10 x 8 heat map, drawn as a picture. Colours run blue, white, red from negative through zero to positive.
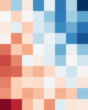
Ninth with the lowest average: top right. Average level on the scale: 50%. Slope: up to the bottom left. Ninth with the highest average: bottom left.
